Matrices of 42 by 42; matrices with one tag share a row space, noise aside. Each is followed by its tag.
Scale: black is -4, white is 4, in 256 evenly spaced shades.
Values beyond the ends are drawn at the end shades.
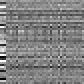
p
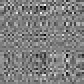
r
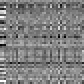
p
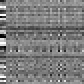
p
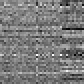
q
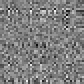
r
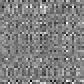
r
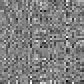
r
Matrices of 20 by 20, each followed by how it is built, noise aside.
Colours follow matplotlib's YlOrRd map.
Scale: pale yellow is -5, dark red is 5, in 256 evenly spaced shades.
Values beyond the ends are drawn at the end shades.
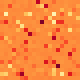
sparse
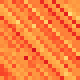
Toeplitz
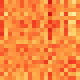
low rank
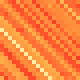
Toeplitz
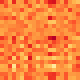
low rank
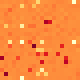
sparse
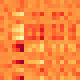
low rank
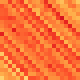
Toeplitz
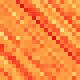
Toeplitz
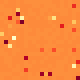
sparse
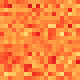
low rank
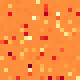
sparse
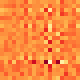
low rank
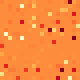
sparse
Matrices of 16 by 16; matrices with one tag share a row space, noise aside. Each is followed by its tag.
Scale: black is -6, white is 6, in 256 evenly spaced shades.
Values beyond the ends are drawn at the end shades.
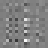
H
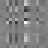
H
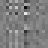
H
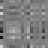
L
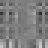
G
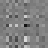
H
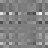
G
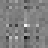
H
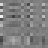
L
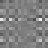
G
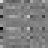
L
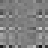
G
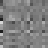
L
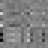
L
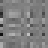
L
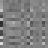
L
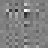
H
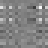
G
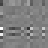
L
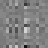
H
